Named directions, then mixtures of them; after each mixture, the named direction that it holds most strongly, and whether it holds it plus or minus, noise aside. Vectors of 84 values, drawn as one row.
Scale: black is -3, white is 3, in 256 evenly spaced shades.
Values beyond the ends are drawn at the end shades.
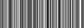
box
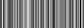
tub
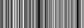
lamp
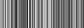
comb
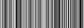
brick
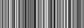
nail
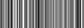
lamp, plus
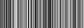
comb, minus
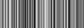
nail, plus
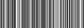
brick, minus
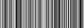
brick, plus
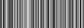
tub, plus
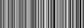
tub, plus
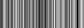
lamp, plus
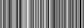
tub, plus
